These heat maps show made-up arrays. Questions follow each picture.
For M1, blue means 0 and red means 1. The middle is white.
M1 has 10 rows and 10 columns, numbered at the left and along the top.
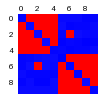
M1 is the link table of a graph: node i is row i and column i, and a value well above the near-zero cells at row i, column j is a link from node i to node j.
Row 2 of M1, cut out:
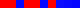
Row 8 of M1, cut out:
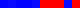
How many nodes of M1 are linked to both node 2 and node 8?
1
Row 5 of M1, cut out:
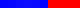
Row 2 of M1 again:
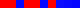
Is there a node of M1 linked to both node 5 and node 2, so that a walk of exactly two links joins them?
yes
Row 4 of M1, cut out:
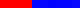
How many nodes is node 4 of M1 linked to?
4
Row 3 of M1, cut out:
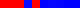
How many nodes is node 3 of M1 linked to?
4
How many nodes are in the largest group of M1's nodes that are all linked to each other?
5
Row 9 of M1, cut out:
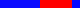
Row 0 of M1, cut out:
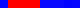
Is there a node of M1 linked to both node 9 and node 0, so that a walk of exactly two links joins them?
no
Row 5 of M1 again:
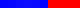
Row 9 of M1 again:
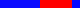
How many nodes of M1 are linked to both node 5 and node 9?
3
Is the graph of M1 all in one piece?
yes
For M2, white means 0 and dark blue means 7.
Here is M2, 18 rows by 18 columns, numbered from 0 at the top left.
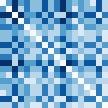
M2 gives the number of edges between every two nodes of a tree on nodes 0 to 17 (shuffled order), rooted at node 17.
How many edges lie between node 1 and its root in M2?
2
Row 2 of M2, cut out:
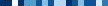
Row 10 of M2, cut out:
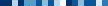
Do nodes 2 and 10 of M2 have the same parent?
yes
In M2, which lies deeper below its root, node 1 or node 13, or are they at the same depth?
the same depth
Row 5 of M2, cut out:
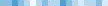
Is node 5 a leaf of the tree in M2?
no
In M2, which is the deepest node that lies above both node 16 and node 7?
9
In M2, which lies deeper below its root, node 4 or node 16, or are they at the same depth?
node 16
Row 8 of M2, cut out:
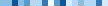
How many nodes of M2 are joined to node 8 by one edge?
2
